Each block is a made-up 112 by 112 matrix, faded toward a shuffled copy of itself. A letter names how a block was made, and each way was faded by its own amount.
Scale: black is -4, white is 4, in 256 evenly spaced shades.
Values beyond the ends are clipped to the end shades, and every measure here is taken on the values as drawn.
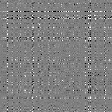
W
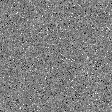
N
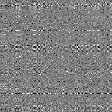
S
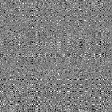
S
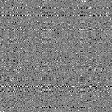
S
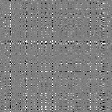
W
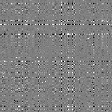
W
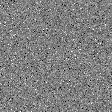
N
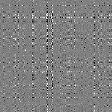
W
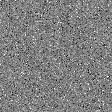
N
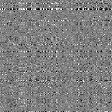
S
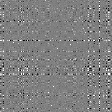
W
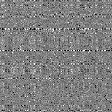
S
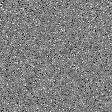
N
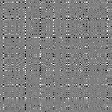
W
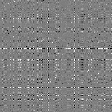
W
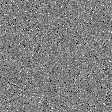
N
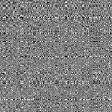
S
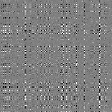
W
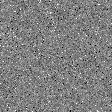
N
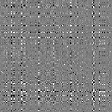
W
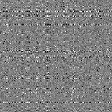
S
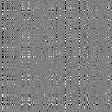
W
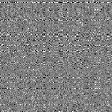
S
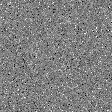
N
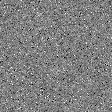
N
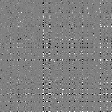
W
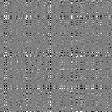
W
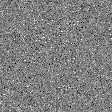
N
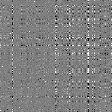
W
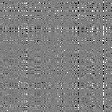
W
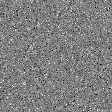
N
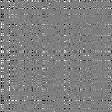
W
